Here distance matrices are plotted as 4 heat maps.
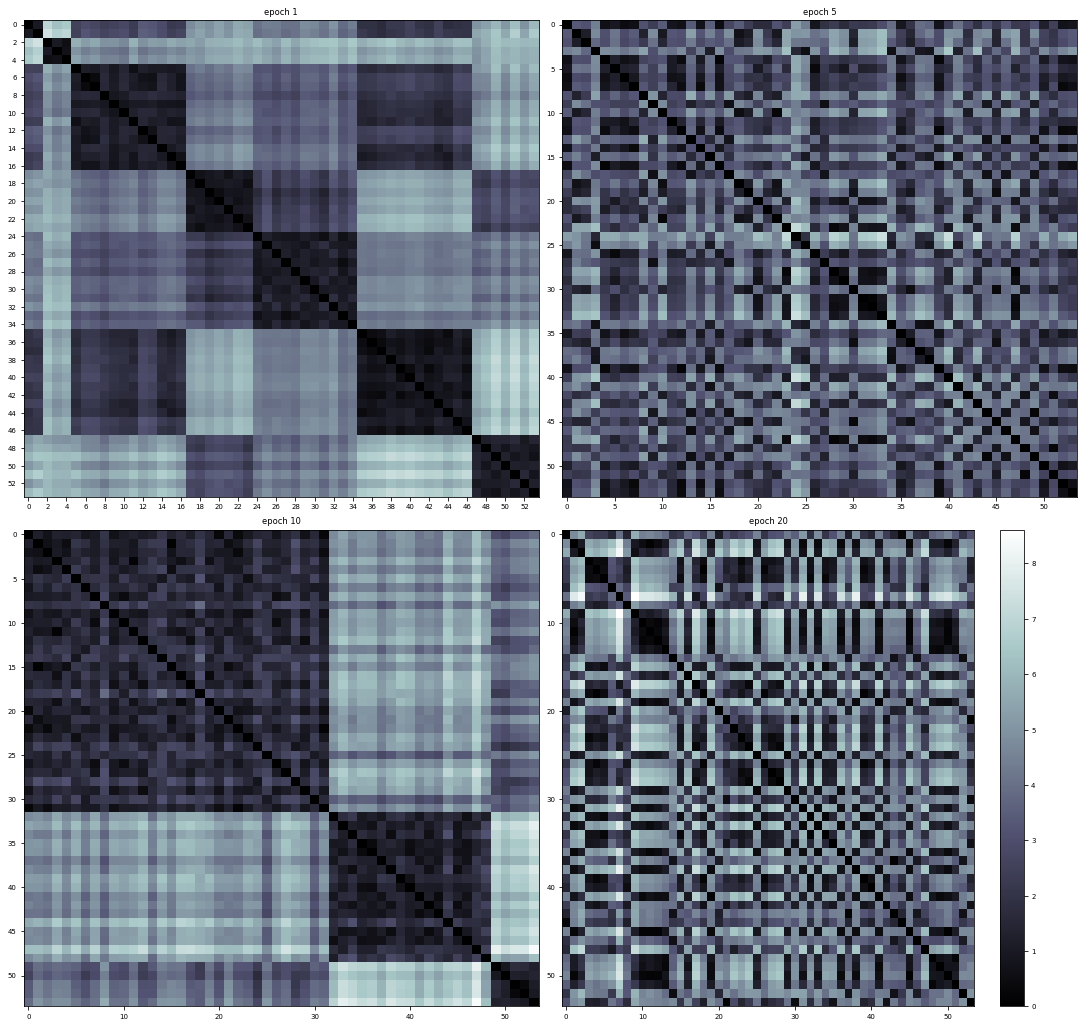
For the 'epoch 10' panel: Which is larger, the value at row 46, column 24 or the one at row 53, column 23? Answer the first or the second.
the first
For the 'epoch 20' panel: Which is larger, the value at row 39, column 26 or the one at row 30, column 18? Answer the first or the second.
the second
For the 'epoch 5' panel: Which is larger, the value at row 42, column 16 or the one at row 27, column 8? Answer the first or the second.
the second
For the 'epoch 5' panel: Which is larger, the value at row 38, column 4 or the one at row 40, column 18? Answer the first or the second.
the second
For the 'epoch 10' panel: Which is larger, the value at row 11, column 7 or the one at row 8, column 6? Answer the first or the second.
the second
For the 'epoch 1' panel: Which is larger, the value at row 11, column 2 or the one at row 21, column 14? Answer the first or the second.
the first
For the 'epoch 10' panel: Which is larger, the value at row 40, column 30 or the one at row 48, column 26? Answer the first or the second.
the second
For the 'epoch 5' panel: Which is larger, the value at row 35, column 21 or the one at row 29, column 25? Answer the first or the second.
the second
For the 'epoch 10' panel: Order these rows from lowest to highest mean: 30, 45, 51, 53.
30, 45, 51, 53
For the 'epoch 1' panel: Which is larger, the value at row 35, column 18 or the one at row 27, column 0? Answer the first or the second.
the first
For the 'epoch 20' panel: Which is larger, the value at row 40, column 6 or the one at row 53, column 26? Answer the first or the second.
the first
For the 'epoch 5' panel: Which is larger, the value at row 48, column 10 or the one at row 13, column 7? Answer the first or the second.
the second
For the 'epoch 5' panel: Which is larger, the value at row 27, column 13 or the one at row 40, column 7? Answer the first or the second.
the second
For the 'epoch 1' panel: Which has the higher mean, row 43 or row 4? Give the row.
4
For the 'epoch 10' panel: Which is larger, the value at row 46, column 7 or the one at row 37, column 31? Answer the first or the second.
the first
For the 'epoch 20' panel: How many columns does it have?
54
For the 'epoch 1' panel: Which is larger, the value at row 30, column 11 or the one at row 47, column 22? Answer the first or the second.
the first
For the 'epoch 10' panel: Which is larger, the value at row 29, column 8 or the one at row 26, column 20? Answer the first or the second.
the first
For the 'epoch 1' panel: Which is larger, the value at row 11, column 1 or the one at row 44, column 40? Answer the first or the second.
the first
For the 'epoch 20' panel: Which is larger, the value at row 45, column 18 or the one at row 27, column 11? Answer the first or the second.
the second
